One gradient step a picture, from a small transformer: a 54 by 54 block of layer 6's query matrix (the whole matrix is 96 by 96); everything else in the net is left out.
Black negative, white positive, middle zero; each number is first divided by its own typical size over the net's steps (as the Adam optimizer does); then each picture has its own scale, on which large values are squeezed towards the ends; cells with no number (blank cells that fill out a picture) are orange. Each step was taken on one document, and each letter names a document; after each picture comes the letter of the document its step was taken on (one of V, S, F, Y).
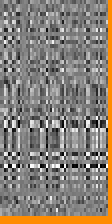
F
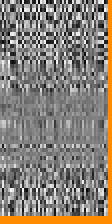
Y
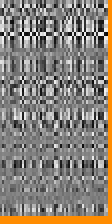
Y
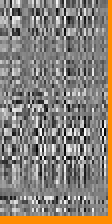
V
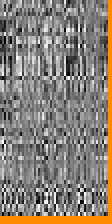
V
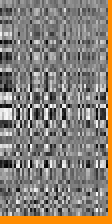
F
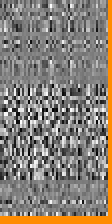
F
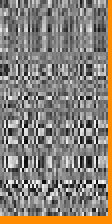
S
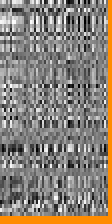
V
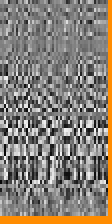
S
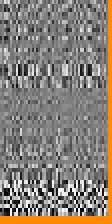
S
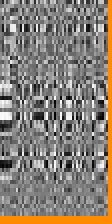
Y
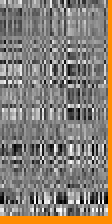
V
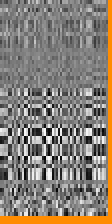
S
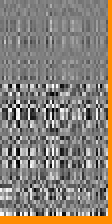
F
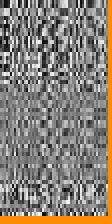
S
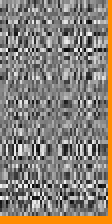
S
